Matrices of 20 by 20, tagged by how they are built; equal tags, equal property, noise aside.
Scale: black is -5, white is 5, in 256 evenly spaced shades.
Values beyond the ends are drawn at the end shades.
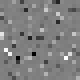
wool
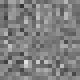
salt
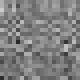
salt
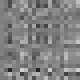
salt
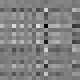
salt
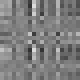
salt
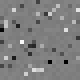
wool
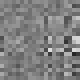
salt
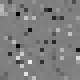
wool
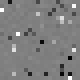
wool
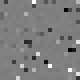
wool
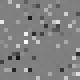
wool
